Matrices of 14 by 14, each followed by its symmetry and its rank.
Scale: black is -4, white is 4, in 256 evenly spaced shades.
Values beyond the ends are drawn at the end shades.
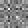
symmetric, rank three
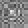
symmetric, rank three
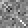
symmetric, full rank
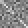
symmetric, full rank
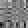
neither, rank two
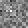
symmetric, rank three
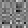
neither, rank two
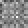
symmetric, rank three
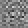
neither, rank three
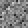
symmetric, full rank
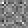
symmetric, rank three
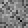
symmetric, full rank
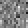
neither, rank three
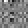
neither, rank two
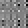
neither, rank two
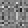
neither, rank three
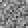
symmetric, full rank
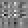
neither, rank two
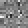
neither, rank three
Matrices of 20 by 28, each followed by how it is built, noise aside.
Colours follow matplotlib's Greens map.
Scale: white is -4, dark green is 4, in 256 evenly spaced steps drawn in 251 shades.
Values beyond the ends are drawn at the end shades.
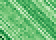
Toeplitz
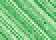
Toeplitz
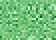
low rank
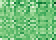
low rank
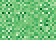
low rank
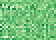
low rank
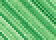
Toeplitz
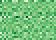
low rank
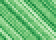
Toeplitz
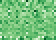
low rank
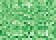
low rank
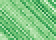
Toeplitz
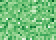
low rank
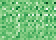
low rank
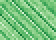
Toeplitz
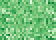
low rank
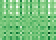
low rank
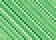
Toeplitz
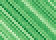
Toeplitz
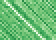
Toeplitz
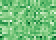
low rank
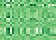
low rank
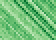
Toeplitz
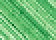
Toeplitz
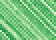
Toeplitz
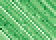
Toeplitz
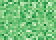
low rank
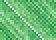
Toeplitz
